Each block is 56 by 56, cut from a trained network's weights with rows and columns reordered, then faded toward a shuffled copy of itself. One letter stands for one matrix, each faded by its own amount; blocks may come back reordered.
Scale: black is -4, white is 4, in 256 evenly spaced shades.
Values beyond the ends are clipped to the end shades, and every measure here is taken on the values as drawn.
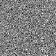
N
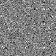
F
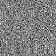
N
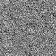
N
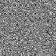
N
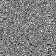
F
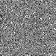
F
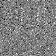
F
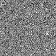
N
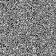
N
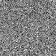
N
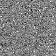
F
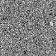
N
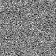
N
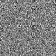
N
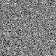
N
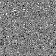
F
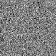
N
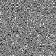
F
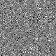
F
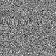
N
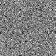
N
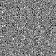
F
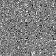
F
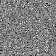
F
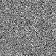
N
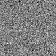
N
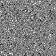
F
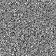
N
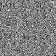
N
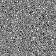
F
